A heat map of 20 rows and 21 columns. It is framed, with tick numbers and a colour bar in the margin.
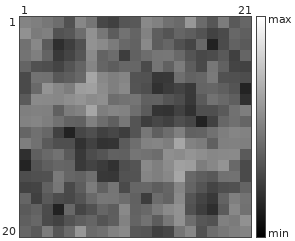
A half turn leaves it unchanged. There is no seam. The texture is blotchy. Overall the values sit about 40% of the way up the scale. No row or column stands out. The values follow a bell shape.
